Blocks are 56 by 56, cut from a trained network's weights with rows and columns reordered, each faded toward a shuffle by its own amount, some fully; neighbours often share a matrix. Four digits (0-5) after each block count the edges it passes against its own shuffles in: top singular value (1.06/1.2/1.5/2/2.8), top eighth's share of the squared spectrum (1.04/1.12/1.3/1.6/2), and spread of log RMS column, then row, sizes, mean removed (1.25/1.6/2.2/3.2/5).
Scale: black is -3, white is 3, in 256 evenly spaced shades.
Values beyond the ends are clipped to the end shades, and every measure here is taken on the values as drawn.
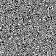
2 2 1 1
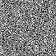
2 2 0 0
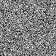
0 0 0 0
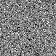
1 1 0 0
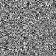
3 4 0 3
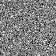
1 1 0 0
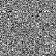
3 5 2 2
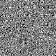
2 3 1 2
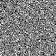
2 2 1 1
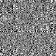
3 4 2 3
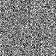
2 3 1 2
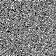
1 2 0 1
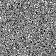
0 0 0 0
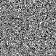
2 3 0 1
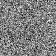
1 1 0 0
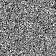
0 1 0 0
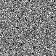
1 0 0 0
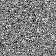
0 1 0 0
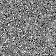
0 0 0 0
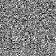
2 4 1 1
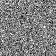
0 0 0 0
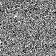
0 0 0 0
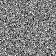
0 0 0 0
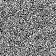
1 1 0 0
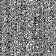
2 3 0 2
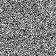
0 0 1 0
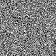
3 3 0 1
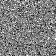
1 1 0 0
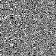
3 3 2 1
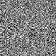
3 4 1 2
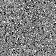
0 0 0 0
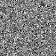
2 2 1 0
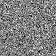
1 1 0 0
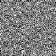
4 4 2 1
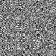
3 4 1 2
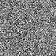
2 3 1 0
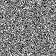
1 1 0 0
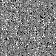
1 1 0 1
